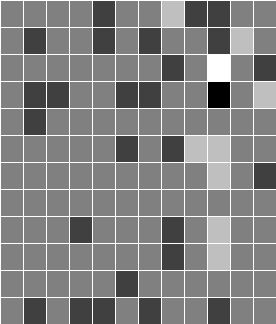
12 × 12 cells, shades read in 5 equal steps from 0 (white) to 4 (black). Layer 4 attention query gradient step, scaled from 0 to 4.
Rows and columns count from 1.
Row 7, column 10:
1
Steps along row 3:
same same same same same same up down down up up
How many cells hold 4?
1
